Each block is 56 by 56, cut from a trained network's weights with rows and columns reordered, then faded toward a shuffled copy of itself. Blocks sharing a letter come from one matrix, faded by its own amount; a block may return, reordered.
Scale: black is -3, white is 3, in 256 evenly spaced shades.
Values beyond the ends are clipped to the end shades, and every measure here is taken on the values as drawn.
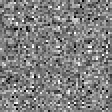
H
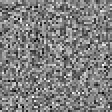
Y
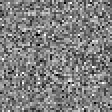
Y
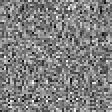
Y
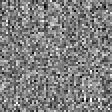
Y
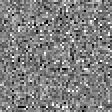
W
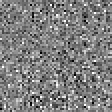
H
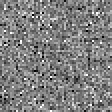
W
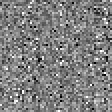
W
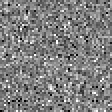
W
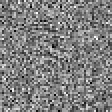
Y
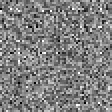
Y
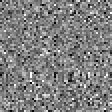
H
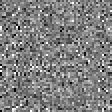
H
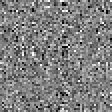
H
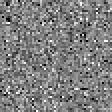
W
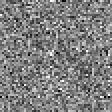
Y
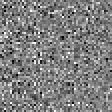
H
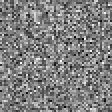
Y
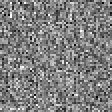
Y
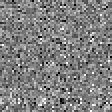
W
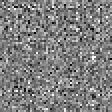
H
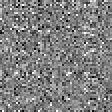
H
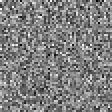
Y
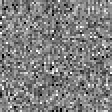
W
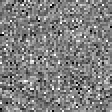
W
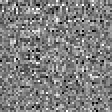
H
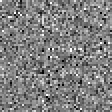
W
